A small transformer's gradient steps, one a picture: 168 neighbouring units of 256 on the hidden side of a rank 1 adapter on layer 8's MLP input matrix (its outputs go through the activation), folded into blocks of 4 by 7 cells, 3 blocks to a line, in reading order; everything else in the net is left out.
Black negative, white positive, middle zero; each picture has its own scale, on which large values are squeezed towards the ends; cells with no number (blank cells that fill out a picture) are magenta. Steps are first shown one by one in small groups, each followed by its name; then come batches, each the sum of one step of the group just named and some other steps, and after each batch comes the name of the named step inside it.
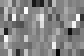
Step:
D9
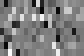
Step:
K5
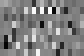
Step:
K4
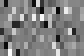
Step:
K5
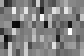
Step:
K5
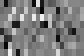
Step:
K5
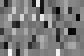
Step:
K5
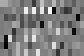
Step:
K4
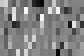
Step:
D9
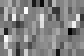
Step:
D9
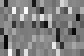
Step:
K5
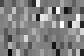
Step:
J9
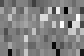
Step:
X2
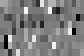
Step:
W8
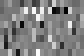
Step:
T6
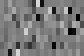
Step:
J9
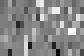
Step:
J9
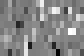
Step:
X2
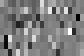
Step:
W8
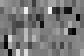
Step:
W8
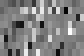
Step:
T6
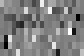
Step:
W8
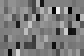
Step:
J9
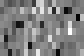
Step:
T6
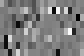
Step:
W8
